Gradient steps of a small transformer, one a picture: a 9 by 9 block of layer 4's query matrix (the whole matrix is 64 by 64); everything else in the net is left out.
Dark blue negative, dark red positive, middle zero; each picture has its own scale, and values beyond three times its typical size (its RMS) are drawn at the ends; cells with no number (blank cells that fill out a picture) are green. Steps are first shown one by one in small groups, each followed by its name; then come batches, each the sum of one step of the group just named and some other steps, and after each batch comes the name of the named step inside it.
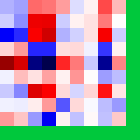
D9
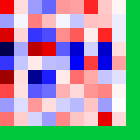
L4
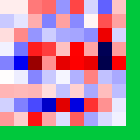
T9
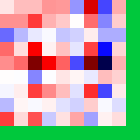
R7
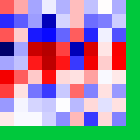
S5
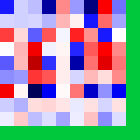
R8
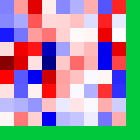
D9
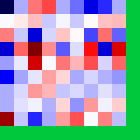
T9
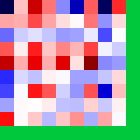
R7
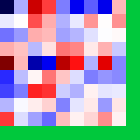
D9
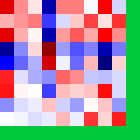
L4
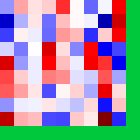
S5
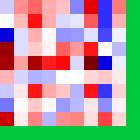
R7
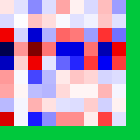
L4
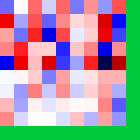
R7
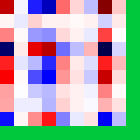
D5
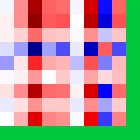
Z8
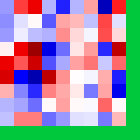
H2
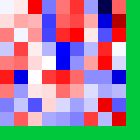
H2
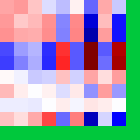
H2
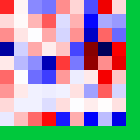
D5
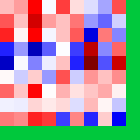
Z8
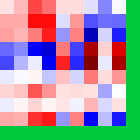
Z8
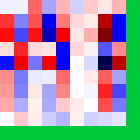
H2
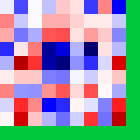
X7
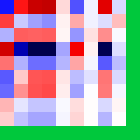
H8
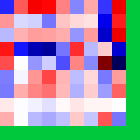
H8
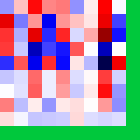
H8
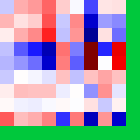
H8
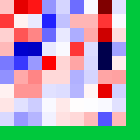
H8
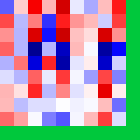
H8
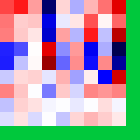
X7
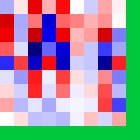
H8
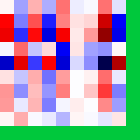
X7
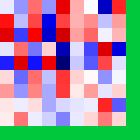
X7
